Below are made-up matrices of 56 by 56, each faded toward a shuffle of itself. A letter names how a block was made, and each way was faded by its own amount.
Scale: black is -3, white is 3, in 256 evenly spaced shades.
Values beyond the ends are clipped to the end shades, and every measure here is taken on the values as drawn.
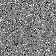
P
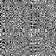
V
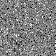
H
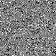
P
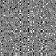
V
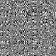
V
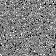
P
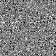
P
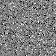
H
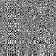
V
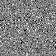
P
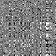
V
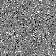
H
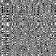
V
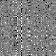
V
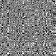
V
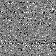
P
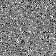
P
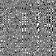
V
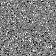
H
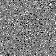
H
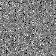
H
